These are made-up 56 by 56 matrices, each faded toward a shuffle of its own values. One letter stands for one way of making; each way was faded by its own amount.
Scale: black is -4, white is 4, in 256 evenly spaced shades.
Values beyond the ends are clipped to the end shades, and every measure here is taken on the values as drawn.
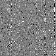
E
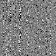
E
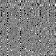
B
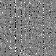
E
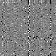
B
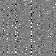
B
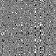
B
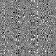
B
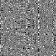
B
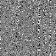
E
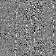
E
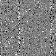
E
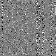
E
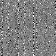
E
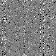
E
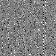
E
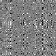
B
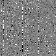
E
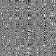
B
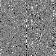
E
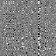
B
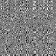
B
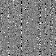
E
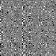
B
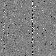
E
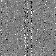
E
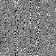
E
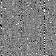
E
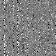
E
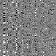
B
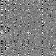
B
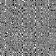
B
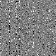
E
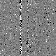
E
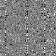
B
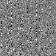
E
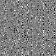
E
